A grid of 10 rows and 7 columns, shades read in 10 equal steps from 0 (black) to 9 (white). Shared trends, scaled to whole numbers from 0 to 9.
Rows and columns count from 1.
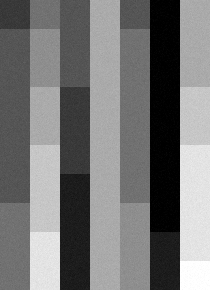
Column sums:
32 63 19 60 42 2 73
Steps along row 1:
up down up down down up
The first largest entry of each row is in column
4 4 4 7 7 7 7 7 2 7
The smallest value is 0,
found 8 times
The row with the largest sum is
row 10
